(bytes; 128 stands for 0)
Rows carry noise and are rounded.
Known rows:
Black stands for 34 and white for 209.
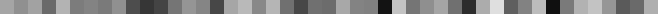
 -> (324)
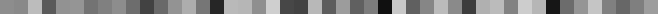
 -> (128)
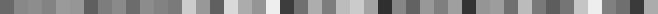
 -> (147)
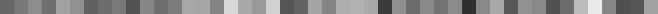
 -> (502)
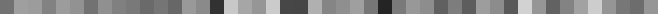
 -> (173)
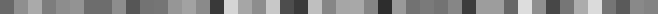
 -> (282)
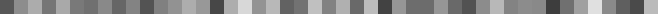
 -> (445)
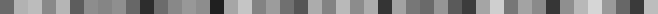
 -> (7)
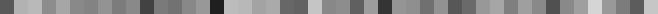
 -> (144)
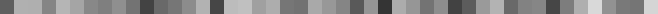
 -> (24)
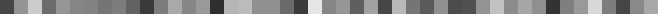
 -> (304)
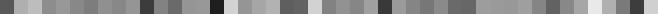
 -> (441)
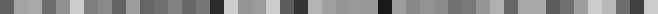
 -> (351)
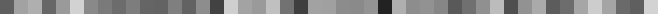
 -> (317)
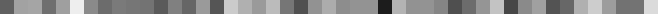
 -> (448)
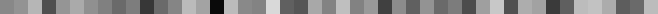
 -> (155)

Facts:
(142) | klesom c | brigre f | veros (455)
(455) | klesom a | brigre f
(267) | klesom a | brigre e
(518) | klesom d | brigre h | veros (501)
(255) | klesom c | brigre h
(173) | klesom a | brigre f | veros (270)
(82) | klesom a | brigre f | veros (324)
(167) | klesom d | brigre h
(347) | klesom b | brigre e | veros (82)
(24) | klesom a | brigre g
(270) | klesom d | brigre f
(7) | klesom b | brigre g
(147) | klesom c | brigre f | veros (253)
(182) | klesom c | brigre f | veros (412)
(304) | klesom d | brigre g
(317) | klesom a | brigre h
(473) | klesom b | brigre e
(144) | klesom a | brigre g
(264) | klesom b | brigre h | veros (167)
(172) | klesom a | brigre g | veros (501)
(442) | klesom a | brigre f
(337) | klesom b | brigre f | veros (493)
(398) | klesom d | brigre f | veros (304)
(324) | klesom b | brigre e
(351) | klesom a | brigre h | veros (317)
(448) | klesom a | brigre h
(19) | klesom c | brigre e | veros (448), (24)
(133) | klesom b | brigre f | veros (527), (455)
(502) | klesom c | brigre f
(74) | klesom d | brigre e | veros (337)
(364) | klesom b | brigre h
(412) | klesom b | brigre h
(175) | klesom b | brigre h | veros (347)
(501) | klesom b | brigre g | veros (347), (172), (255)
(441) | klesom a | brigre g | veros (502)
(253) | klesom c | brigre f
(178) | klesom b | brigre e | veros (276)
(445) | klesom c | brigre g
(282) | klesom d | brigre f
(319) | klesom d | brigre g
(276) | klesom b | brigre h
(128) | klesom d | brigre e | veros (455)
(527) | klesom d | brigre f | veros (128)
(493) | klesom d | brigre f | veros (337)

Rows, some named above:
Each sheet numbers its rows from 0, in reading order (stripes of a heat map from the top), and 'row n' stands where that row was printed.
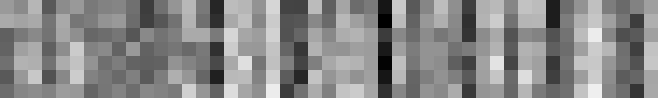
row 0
(128)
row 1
(178)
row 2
(502)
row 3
(351)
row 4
(276)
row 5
(518)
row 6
(147)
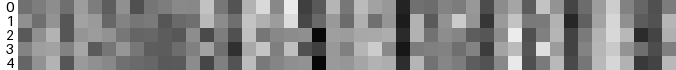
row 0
(142)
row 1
(19)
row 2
(412)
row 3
(133)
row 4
(412)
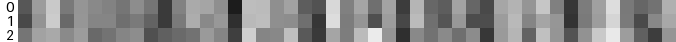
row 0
(319)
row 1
(304)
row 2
(337)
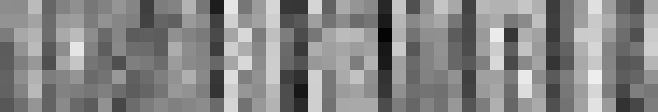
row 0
(74)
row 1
(267)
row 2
(276)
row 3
(167)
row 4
(255)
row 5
(493)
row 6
(398)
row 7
(182)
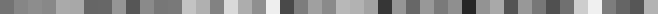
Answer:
(253)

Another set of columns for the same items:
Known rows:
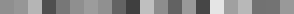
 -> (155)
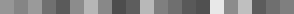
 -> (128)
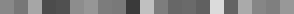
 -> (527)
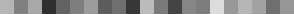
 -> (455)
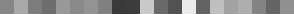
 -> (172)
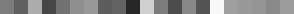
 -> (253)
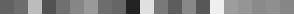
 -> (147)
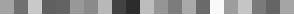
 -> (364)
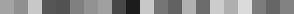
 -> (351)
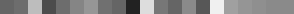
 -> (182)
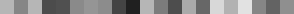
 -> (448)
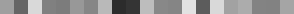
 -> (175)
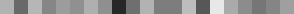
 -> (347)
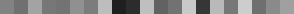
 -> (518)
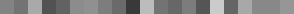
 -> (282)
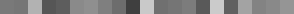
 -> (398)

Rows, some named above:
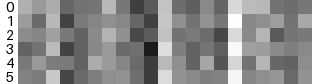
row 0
(267)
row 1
(337)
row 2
(74)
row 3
(142)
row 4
(319)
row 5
(133)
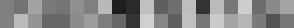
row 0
(518)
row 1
(441)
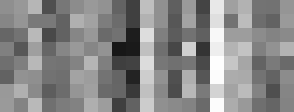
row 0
(155)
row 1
(304)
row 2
(142)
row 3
(255)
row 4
(19)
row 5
(445)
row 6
(24)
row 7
(178)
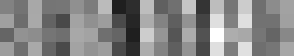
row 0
(518)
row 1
(167)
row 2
(445)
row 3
(167)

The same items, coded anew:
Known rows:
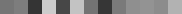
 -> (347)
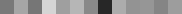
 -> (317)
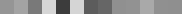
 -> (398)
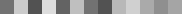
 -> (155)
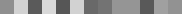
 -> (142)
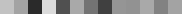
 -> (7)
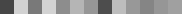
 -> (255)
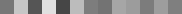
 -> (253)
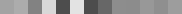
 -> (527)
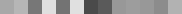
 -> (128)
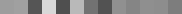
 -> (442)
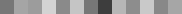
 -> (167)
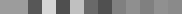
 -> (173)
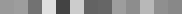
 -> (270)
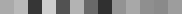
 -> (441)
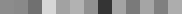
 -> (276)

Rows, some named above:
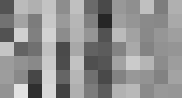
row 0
(518)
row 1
(351)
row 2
(255)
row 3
(337)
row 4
(74)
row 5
(178)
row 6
(445)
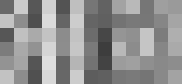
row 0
(19)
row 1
(133)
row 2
(518)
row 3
(167)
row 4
(267)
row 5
(133)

